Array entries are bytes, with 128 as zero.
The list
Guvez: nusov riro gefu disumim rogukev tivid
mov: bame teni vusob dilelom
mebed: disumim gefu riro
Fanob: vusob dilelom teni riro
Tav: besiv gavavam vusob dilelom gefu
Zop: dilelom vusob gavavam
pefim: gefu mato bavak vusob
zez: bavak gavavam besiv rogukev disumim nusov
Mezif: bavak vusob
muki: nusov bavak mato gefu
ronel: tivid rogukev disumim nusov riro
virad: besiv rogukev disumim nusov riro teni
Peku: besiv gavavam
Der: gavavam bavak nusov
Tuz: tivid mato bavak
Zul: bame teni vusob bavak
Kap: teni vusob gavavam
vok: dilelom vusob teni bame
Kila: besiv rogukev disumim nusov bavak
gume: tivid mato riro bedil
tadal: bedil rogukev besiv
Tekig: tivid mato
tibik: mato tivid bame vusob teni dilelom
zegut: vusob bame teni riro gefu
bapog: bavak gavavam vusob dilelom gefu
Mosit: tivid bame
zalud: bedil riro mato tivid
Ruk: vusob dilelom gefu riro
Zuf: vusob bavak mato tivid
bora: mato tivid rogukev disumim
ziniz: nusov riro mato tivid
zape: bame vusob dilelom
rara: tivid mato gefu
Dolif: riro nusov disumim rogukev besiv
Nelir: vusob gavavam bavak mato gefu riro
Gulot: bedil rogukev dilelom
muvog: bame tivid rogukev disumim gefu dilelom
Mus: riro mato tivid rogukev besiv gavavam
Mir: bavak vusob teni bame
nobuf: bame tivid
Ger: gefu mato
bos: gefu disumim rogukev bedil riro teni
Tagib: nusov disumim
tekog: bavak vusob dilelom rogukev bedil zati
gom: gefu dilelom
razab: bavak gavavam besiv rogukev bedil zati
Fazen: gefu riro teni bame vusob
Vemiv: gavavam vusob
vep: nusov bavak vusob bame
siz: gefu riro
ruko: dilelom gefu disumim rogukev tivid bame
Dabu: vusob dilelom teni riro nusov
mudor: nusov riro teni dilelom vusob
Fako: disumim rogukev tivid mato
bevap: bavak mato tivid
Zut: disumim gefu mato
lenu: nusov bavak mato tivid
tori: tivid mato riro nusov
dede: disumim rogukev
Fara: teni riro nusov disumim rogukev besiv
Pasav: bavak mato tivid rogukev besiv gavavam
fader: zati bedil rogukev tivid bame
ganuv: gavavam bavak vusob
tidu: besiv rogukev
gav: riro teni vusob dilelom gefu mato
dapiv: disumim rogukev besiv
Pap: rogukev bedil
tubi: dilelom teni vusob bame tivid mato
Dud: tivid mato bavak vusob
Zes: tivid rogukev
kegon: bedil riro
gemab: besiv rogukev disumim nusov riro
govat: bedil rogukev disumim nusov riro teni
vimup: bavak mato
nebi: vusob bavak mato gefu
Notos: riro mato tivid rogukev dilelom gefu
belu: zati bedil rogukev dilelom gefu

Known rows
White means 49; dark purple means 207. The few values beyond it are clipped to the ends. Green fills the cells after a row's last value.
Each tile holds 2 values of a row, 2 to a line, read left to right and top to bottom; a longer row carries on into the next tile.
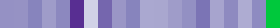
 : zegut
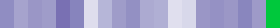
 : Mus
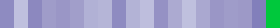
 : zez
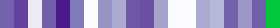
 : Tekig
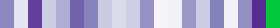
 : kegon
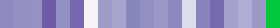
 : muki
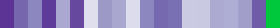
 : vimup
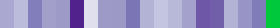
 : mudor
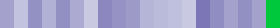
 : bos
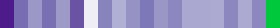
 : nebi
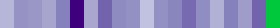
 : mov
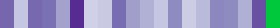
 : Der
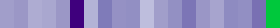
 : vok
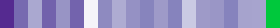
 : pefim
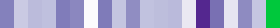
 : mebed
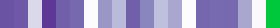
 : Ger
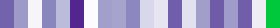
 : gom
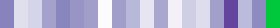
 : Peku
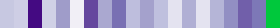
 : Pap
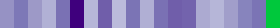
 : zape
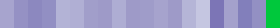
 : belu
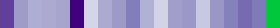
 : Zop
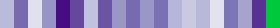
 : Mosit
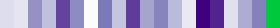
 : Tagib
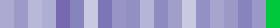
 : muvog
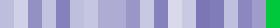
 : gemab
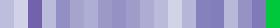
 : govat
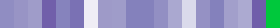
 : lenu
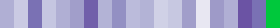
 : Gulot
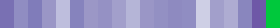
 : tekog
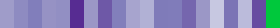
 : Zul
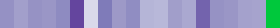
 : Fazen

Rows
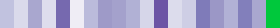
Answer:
dapiv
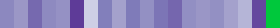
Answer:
vep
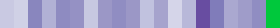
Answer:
Fara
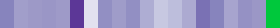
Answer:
gav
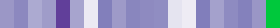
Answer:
bora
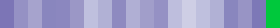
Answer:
Pasav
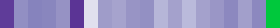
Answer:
Nelir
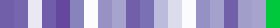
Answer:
rara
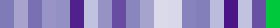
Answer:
Kap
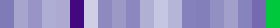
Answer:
Fanob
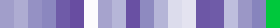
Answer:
ziniz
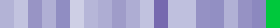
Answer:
Kila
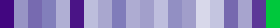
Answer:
ganuv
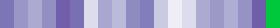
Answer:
gume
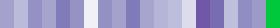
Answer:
Guvez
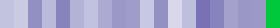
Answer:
virad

